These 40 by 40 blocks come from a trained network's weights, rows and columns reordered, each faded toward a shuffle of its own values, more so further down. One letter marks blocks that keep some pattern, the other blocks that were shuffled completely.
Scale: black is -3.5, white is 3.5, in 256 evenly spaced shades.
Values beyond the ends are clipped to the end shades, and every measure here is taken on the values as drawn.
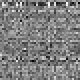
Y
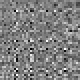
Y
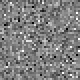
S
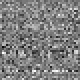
Y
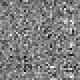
Y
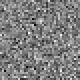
S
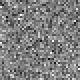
S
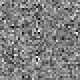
Y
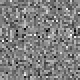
Y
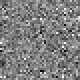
Y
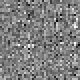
Y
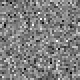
S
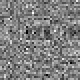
Y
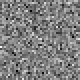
S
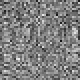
Y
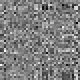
Y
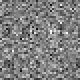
Y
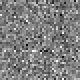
Y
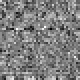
Y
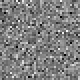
S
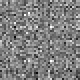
Y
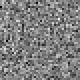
S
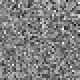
S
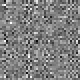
Y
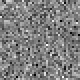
S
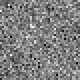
S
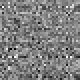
Y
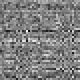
Y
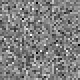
S
